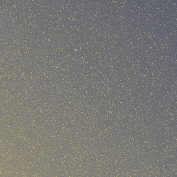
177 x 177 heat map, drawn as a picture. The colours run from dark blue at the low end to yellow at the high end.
Odd rows or columns: none. Slope: up to the bottom left. Ninth with the lowest average: top right. Ninth with the highest average: bottom left.
